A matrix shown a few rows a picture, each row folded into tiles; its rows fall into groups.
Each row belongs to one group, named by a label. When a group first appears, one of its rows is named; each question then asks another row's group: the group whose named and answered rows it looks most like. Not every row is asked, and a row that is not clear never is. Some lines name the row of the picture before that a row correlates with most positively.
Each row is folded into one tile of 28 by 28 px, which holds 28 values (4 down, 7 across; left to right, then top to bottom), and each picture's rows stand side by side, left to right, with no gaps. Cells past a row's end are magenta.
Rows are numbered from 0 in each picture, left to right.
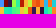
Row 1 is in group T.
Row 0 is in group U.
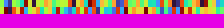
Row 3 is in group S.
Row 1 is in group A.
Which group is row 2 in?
T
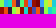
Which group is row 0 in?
T
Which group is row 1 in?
S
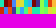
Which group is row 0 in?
S
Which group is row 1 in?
U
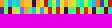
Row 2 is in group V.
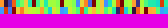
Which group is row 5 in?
A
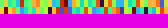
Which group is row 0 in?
A
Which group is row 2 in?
S
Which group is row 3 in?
T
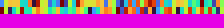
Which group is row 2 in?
U
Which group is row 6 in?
V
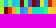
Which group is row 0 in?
A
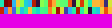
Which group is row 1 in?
U
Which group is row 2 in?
T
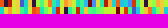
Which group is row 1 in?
A
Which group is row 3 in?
U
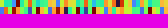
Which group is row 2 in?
V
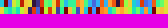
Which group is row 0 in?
U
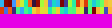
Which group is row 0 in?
S
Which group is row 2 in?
U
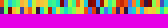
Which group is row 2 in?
U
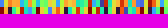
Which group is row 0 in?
V
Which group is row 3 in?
A
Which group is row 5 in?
V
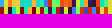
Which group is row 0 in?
V
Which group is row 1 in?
A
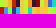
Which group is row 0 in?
T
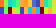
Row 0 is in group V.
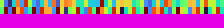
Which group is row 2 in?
V
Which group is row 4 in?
V
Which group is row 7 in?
V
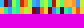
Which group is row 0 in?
U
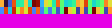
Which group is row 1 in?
S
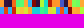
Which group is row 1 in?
U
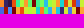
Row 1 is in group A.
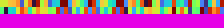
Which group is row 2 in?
S
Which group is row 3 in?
S
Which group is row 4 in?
S
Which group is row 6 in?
A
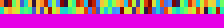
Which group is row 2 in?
U
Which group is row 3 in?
S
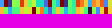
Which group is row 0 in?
U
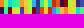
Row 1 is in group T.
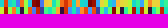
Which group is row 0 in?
A
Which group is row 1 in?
S
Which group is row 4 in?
V
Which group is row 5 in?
V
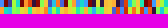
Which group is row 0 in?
U
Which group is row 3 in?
U
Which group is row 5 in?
S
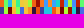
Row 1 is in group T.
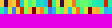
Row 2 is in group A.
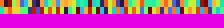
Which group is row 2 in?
V
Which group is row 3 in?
A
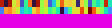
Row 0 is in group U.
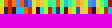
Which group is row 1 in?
V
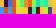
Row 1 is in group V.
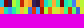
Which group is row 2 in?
A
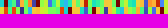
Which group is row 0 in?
A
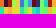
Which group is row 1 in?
U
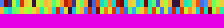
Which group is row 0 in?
U
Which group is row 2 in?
T
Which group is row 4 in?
S
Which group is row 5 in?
A
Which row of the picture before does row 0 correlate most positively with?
1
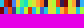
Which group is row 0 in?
S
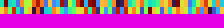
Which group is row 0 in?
A
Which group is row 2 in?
U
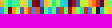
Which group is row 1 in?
S
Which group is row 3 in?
T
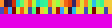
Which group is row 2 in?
T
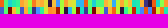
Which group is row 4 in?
V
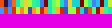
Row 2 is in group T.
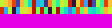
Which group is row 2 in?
T
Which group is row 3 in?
U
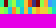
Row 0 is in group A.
